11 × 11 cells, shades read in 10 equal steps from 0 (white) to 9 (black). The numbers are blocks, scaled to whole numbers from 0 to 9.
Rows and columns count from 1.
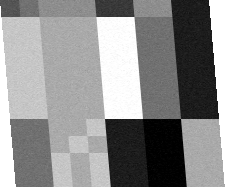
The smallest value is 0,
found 12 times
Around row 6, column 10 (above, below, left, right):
8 8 5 8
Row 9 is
5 5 3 2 3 8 8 9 9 3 3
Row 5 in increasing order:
0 0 2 2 3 3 3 5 5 8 8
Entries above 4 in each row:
6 4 4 4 4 4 4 6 6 6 6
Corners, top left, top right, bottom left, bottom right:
6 8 5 3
